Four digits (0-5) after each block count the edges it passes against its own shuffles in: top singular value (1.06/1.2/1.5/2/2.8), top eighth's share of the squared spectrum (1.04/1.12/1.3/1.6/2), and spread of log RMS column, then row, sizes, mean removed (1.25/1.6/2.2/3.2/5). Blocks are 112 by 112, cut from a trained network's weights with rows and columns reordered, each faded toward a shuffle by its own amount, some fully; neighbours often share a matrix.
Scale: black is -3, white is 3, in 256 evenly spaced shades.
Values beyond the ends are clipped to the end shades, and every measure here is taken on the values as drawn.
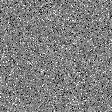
1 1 0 0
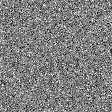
0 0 0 0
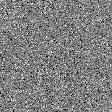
0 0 0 0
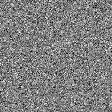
2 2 1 1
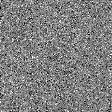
2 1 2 0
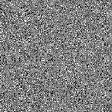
3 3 3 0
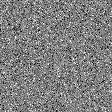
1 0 0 0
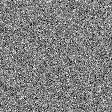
0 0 0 0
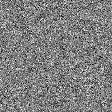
2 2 0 1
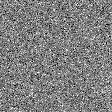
0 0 0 0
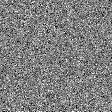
2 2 0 1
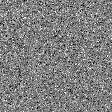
0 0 0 0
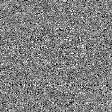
2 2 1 3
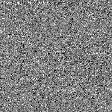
2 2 0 2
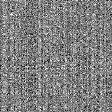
4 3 0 3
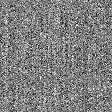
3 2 0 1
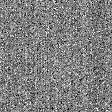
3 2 0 1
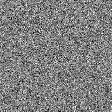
3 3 0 1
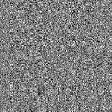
3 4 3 2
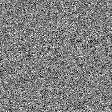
1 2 0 2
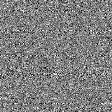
2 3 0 3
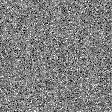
1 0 0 0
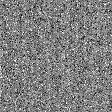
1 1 0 0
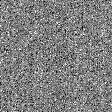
2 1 0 0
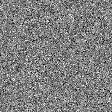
2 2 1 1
